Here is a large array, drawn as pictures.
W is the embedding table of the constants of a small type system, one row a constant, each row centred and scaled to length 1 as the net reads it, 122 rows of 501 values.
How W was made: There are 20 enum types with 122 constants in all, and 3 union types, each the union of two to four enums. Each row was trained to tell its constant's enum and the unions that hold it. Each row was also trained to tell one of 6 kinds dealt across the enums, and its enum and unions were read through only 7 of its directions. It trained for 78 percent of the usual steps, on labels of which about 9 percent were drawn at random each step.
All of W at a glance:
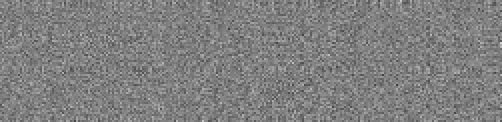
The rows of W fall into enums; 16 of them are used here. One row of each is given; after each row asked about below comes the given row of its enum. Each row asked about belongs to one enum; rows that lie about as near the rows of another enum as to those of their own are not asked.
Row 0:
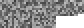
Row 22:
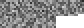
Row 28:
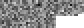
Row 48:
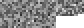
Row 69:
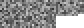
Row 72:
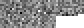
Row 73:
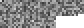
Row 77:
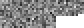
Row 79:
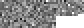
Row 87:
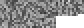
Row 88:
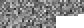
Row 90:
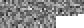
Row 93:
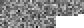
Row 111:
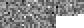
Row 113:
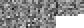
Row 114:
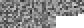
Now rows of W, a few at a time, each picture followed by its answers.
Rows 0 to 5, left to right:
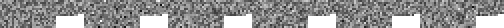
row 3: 88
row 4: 79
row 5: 90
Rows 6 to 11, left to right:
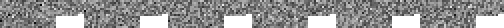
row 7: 0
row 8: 111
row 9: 22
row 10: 88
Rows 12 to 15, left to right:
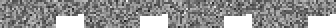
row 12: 77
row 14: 0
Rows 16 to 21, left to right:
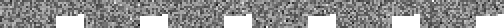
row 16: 111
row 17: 87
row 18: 28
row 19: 48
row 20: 114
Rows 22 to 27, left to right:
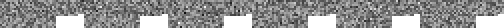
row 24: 93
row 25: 77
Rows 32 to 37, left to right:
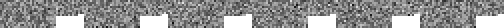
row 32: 114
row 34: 90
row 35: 114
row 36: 87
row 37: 111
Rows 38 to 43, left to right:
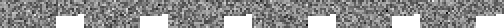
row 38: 69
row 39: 22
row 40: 77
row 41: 87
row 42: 72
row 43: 72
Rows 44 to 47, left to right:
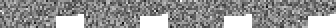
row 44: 90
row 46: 72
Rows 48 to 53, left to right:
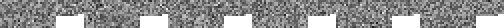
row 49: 87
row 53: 69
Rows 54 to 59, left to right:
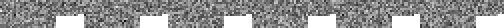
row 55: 73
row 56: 93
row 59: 22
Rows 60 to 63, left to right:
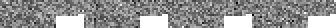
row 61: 87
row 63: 73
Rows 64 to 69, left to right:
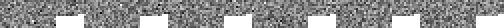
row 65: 22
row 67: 69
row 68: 77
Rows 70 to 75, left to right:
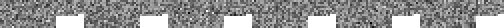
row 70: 28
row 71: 69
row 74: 111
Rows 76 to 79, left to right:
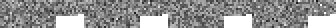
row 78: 87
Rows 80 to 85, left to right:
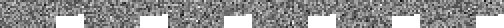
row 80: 114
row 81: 114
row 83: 69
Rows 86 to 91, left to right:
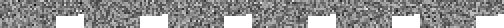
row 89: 88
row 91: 73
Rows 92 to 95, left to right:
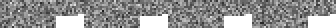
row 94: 72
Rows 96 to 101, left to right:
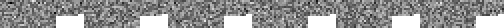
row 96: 111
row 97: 90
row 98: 69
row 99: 72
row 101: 88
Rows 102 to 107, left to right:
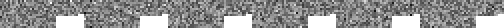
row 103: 73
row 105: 111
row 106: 22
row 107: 93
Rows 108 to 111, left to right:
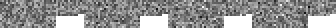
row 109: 77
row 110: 93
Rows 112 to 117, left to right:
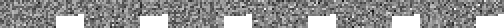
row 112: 28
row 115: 77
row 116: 73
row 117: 88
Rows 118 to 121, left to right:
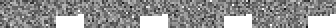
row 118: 93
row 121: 114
